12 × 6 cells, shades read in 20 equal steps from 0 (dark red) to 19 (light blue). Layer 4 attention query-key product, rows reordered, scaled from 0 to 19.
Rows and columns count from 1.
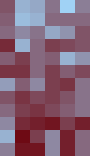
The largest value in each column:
16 17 16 15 19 13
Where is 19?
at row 1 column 5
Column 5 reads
19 9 13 6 16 8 4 7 8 5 2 2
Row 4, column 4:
5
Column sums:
108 91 98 93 99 103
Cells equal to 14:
1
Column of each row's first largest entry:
5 2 4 2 5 3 1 6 6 1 1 4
